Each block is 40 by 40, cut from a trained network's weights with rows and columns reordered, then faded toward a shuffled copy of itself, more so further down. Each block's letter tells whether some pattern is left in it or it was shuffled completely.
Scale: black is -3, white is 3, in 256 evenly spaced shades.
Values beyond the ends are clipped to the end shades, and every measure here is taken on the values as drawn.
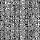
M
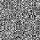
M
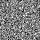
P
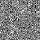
M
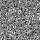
P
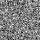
M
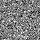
P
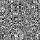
M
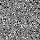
P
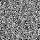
M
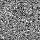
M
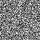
P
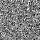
P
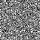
M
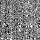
M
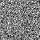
M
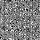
M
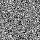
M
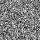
P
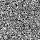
P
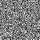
M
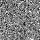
P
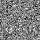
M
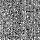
M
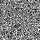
P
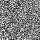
M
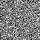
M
